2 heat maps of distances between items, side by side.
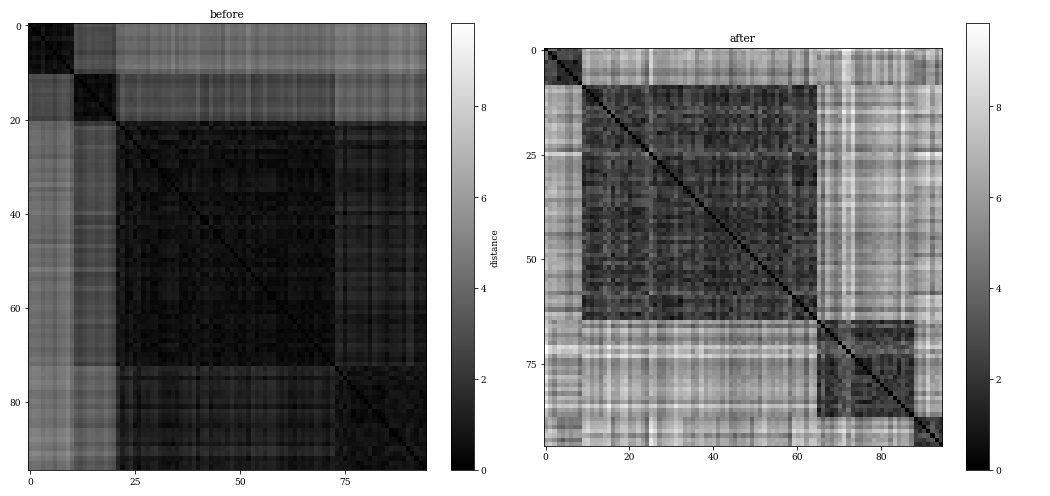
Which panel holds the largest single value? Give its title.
after
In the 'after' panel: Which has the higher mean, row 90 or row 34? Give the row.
90
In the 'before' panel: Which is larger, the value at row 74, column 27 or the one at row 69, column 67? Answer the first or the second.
the first
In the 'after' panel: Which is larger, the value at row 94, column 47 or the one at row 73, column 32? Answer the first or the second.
the second
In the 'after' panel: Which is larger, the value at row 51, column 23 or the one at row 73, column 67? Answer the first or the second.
the first
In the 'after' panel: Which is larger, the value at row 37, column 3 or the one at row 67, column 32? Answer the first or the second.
the second
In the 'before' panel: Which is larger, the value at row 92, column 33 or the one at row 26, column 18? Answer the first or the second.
the second
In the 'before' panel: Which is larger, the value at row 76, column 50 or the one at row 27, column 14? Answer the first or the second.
the second
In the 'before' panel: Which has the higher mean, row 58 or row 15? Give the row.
15
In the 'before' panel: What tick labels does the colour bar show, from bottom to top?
0, 2, 4, 6, 8
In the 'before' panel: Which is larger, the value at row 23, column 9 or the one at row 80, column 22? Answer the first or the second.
the first
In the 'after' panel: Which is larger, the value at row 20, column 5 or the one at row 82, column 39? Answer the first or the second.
the second
